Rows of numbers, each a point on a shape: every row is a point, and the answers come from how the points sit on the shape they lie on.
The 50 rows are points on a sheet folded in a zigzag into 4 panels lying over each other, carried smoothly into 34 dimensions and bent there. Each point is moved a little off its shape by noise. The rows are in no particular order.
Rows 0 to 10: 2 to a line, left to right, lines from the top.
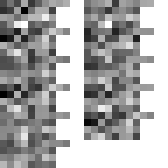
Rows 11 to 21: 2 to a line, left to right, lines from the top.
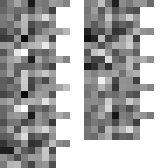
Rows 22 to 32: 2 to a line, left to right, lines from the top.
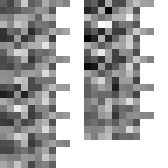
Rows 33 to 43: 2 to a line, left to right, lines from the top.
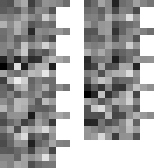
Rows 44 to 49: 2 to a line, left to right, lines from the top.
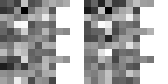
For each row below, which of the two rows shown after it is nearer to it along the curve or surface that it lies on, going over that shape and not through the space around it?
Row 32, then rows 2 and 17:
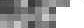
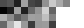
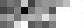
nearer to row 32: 2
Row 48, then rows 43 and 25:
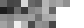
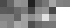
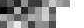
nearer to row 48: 25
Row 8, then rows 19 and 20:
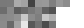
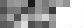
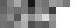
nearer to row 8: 20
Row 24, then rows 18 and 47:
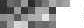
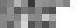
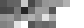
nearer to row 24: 47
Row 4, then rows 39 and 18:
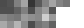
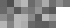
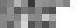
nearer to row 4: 39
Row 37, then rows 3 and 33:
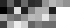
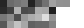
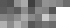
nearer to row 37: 3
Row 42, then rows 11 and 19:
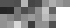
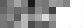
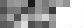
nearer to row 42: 11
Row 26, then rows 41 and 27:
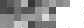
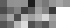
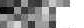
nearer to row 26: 27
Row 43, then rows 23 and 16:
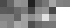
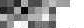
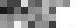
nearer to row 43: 16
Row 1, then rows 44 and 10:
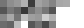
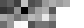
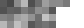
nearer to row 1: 44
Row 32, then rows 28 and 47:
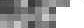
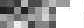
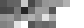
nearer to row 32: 28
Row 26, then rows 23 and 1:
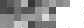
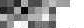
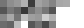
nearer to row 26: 23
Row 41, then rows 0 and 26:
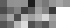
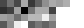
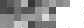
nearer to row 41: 0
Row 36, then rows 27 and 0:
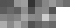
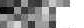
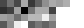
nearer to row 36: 27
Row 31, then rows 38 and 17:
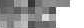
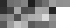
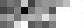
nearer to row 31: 38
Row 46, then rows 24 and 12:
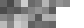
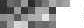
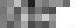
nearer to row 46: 12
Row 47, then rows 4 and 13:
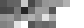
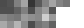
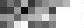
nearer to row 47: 13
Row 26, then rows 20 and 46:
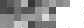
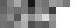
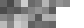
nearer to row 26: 20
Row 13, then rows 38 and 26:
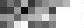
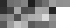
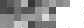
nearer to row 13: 38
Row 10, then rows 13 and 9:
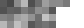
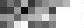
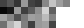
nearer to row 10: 9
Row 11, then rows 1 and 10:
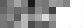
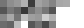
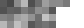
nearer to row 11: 1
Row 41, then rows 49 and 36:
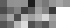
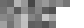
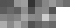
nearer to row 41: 49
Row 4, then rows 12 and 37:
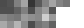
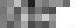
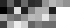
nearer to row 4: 12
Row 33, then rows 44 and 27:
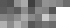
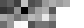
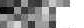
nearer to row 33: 27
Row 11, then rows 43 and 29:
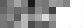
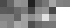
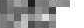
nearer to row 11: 29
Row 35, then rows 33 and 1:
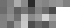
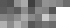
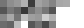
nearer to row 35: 1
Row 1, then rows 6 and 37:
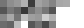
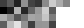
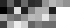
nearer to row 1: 37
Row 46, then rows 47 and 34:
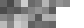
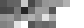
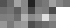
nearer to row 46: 34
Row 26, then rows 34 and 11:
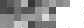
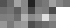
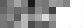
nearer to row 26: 34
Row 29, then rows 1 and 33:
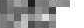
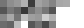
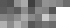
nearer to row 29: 1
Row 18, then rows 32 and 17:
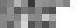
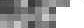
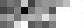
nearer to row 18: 17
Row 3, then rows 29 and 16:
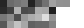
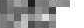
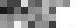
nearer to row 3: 29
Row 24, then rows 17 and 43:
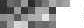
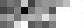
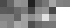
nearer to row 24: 17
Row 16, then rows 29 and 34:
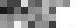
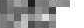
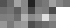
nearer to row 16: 34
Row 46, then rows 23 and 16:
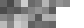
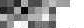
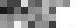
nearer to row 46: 16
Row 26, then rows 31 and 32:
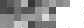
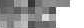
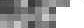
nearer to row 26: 31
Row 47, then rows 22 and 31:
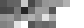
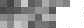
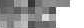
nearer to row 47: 31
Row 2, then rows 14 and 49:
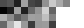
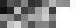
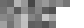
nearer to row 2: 14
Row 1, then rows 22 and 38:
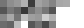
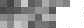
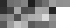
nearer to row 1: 38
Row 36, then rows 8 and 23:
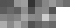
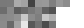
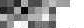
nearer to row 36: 8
